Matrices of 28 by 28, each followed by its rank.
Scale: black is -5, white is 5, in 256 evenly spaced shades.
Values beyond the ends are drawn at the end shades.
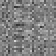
five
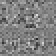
five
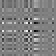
one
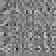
five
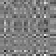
two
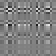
one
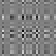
one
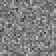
full rank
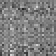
five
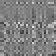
three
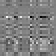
two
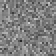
full rank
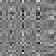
three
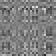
three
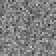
full rank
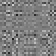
three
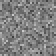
full rank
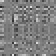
three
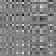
two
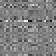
three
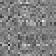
five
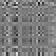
two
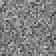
full rank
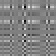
one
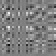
two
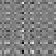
two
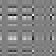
one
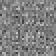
five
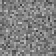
full rank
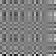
one
